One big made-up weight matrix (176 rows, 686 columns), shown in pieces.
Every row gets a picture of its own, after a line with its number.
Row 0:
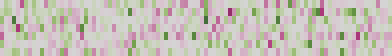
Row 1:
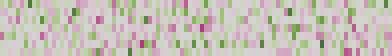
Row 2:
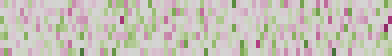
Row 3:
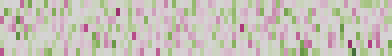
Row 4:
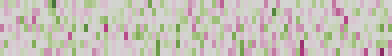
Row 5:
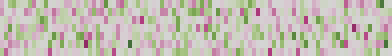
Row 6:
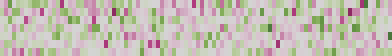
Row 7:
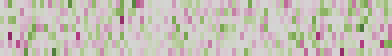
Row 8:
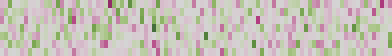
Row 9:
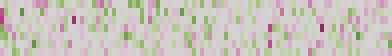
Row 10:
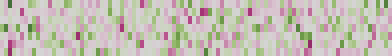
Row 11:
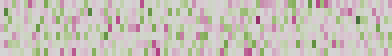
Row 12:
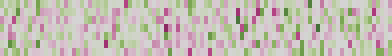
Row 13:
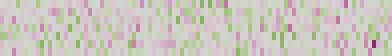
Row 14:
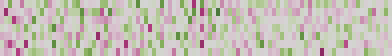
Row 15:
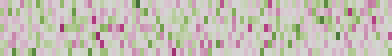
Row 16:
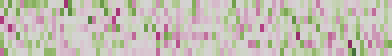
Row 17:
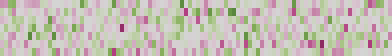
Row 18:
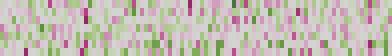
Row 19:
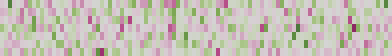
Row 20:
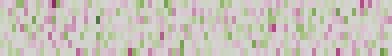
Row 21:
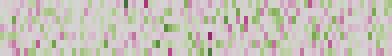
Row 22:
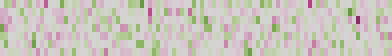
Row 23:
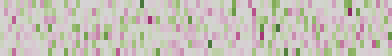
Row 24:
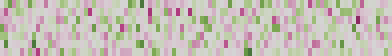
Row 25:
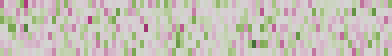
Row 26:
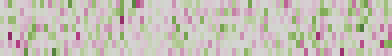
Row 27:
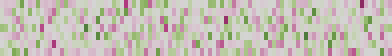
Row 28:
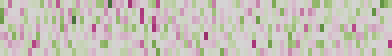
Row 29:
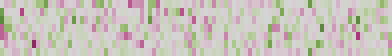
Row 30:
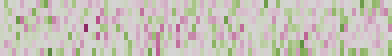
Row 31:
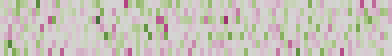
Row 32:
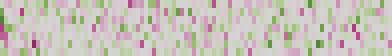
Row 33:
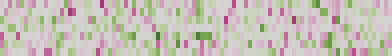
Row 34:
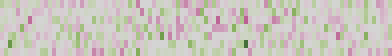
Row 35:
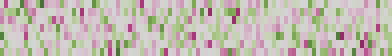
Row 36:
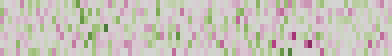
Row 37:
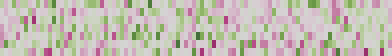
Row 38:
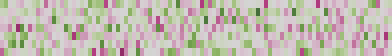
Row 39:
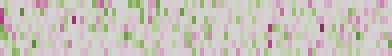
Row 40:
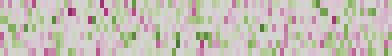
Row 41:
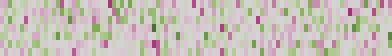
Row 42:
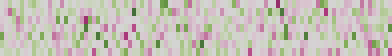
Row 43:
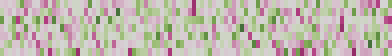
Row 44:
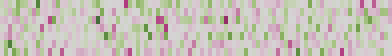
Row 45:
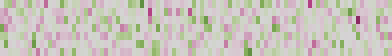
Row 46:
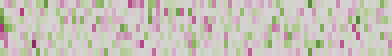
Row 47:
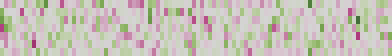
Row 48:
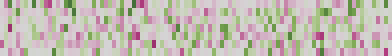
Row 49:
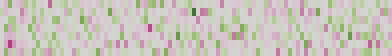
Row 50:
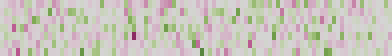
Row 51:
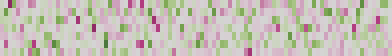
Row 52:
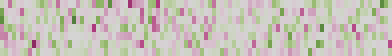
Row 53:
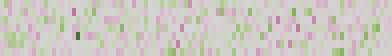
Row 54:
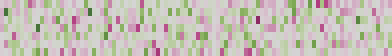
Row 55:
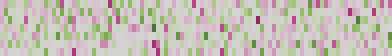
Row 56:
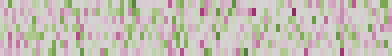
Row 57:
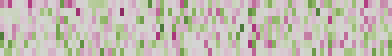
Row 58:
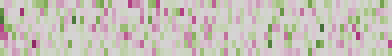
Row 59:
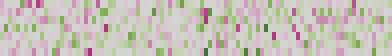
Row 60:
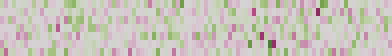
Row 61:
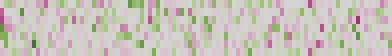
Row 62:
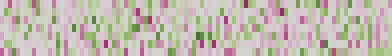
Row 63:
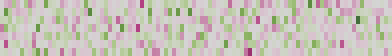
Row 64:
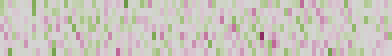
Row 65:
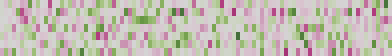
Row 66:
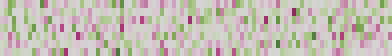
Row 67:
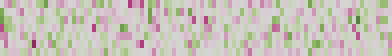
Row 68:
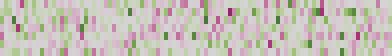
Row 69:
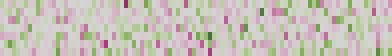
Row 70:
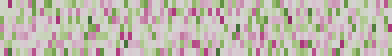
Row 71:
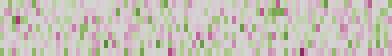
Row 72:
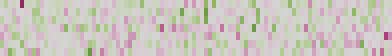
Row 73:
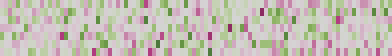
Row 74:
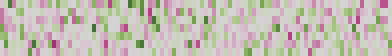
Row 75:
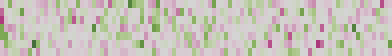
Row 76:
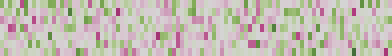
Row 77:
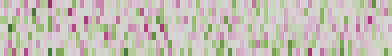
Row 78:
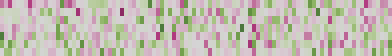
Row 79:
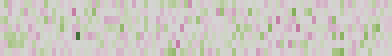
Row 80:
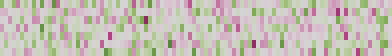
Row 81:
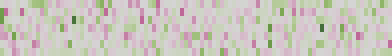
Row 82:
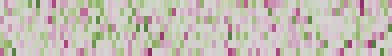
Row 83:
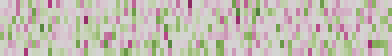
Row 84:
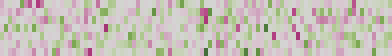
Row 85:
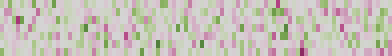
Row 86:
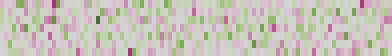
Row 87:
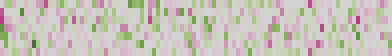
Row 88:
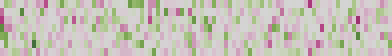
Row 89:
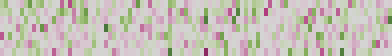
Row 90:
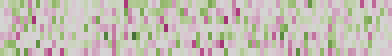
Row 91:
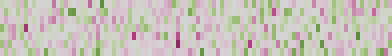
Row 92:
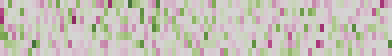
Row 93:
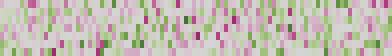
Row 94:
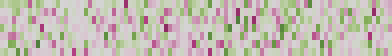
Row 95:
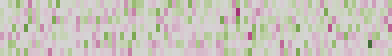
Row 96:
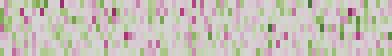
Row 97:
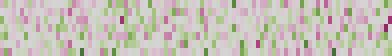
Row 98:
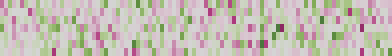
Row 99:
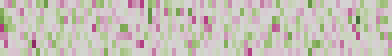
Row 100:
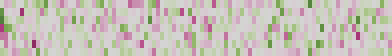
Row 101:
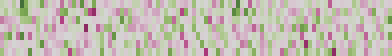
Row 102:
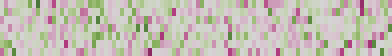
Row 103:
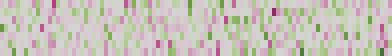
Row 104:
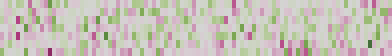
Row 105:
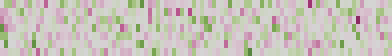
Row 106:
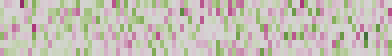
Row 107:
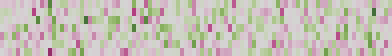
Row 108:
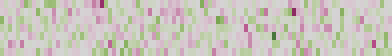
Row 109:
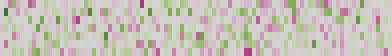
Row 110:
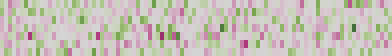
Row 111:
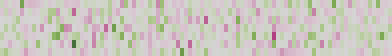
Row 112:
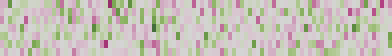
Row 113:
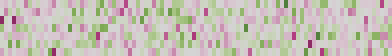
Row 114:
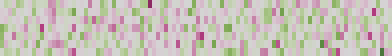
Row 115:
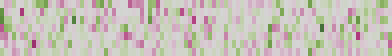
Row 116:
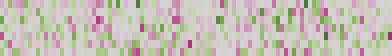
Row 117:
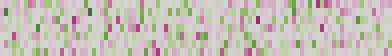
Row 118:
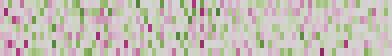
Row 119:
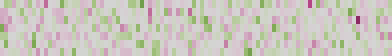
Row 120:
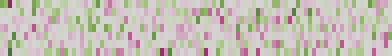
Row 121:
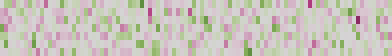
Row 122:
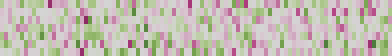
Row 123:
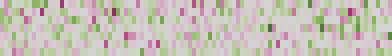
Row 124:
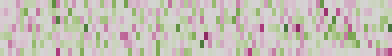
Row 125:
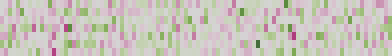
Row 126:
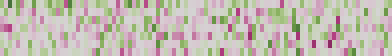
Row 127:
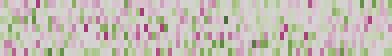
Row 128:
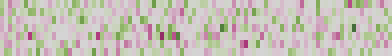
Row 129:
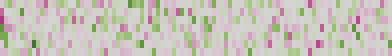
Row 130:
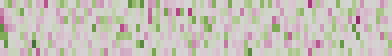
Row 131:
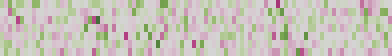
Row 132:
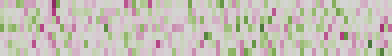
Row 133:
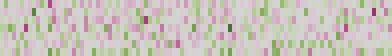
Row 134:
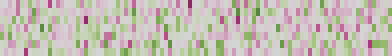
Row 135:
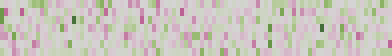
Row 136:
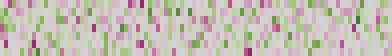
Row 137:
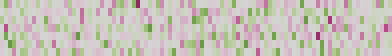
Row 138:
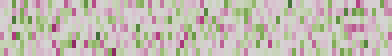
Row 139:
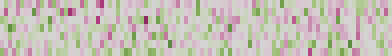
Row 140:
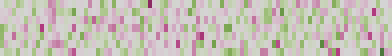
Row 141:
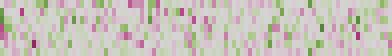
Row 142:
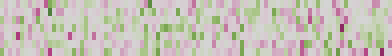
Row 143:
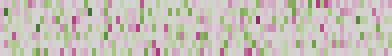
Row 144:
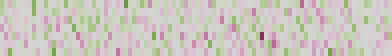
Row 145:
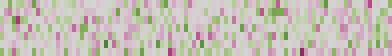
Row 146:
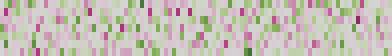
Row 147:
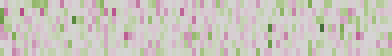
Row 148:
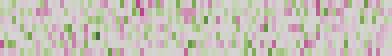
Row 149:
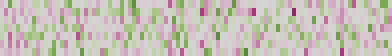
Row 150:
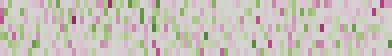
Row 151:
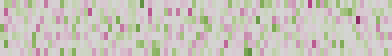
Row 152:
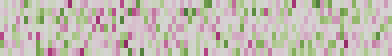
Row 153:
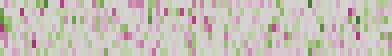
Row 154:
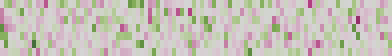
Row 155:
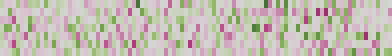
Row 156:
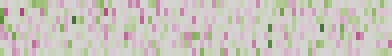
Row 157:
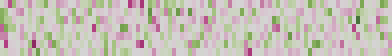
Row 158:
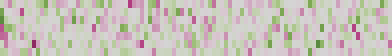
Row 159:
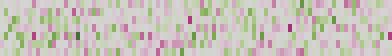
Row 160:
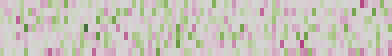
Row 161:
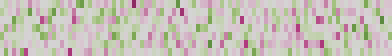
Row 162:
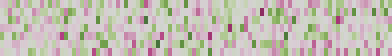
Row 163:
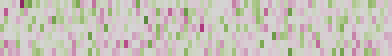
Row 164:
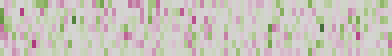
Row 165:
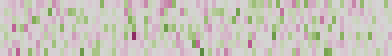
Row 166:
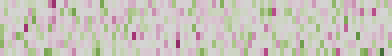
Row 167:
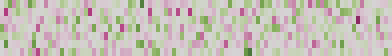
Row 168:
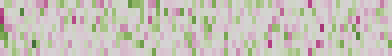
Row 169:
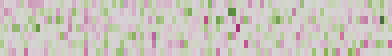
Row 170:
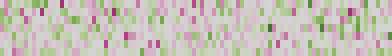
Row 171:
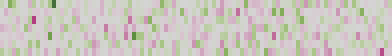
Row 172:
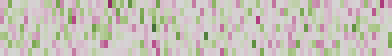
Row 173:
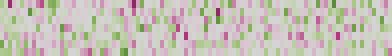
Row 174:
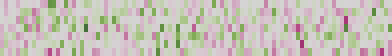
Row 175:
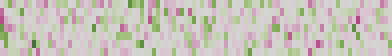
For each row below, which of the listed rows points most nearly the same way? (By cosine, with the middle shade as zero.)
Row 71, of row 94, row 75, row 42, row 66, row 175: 42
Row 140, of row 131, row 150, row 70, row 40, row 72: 131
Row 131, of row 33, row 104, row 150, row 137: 104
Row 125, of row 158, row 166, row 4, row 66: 166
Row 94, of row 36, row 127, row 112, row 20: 112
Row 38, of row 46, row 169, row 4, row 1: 1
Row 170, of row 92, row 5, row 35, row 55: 55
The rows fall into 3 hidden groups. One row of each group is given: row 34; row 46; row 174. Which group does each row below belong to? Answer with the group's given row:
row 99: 46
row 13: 34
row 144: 34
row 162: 174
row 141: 46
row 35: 34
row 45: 46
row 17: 34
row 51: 46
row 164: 46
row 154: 46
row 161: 34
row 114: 174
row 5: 34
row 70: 34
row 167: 46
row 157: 46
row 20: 174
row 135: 46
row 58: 46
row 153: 46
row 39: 46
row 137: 34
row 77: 174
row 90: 174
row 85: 174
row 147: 46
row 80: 174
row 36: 34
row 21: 174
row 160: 174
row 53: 34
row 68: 34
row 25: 174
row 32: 46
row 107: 174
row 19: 34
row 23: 34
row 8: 46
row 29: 46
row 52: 46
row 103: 174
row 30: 174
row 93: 34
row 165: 174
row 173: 34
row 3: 174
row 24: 46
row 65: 34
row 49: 34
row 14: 34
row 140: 174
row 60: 34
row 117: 46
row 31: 174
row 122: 174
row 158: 46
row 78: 34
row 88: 46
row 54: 46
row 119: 46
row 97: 34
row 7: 34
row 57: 34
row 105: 46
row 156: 46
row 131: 174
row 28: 46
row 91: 174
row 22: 46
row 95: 174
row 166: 174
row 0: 34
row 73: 174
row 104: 174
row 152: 34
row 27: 174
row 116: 34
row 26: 34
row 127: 174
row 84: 34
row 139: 174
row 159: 34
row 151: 46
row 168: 46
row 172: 46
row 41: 46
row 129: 46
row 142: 174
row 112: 46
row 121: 46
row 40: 174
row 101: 34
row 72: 34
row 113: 34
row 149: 34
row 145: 174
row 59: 34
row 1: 34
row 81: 46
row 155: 34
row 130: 46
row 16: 174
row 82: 174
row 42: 174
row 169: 34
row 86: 174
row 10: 34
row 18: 174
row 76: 174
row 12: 174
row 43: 174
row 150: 46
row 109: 46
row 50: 174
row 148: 34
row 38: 34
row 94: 174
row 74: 46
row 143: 46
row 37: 174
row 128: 34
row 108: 34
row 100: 46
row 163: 34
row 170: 46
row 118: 34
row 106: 34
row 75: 46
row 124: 174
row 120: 34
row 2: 34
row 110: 34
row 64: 34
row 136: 46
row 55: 46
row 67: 46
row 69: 174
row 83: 174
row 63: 46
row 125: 34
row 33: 174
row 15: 34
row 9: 46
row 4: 174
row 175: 46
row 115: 46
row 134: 174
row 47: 46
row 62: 174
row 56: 34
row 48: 34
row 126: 174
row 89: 34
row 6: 46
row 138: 34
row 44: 174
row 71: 174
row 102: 174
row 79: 34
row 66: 34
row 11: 46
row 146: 46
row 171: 174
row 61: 46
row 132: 174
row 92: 46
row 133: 174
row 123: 46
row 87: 46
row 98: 34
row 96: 46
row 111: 34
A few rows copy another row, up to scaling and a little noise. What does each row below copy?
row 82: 102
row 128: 110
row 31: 44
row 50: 165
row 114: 140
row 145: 71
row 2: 97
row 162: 73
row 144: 64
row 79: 53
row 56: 149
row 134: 83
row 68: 0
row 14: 118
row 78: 57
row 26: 7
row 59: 84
